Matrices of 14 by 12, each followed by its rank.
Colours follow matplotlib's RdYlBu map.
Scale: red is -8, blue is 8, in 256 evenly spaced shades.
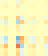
one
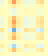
one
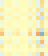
one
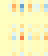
one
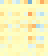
two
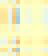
one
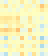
two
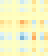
one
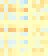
two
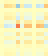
one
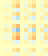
one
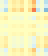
one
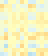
two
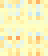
two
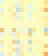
two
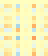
one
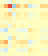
two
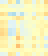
two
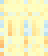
two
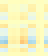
one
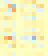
two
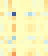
two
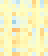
two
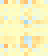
two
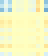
one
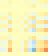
one
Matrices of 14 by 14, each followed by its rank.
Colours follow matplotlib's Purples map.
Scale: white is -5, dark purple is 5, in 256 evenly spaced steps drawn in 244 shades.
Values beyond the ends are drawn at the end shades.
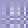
one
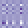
one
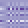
one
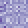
three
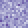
full rank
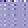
one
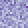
full rank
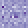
three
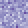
full rank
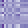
one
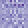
three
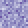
full rank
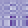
one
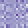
three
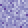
full rank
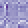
three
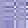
one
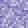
full rank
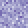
full rank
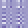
one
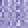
three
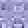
three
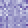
three
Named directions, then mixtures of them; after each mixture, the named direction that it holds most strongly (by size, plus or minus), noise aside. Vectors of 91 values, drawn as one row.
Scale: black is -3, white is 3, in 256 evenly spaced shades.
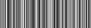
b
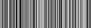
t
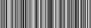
b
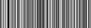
t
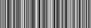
b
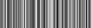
b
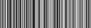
b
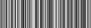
b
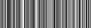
b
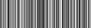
t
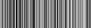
t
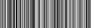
b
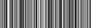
b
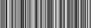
b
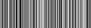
t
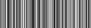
b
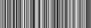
b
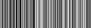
t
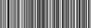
t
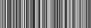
b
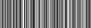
b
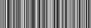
b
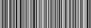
t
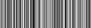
b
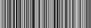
b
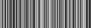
t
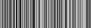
t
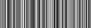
b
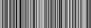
t
